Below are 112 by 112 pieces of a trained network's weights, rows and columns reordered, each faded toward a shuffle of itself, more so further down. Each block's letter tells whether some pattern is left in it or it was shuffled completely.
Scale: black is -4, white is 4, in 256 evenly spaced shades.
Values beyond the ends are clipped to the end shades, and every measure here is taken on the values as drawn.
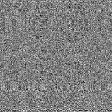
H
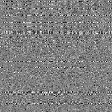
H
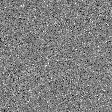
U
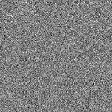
H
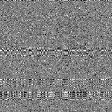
H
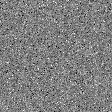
U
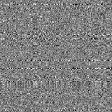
H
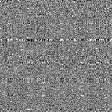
H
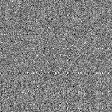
H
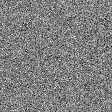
U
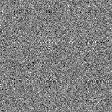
H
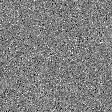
U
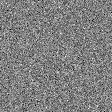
U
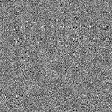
H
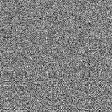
H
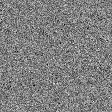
U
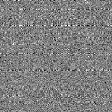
H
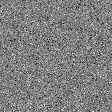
U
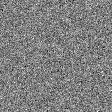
U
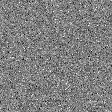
U
